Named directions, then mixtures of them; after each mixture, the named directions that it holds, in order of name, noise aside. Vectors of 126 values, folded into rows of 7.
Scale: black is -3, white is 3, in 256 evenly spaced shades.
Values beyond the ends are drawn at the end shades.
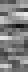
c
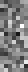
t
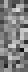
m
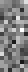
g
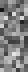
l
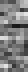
c, g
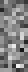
l, m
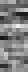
c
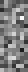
l, m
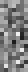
m, t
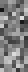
l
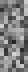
g, l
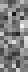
l, t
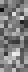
l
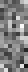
g, t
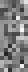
g, t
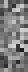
m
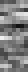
c
